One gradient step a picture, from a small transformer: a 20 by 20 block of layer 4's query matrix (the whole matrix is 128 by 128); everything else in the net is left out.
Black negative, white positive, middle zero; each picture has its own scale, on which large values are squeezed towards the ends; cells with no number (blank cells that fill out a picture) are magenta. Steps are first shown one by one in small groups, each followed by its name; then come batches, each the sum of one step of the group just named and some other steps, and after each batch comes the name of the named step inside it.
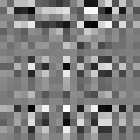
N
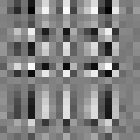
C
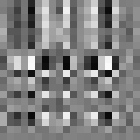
C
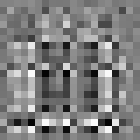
N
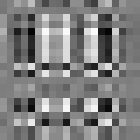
N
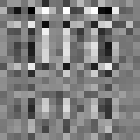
C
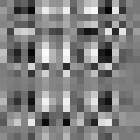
C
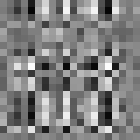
C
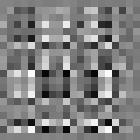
N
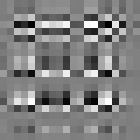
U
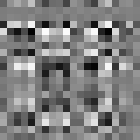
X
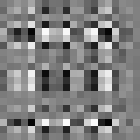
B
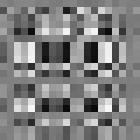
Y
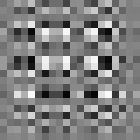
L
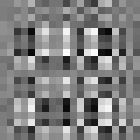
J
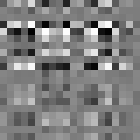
X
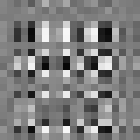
J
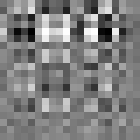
B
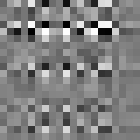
Y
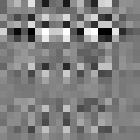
Y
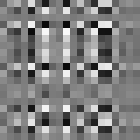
J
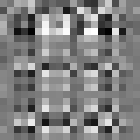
Y
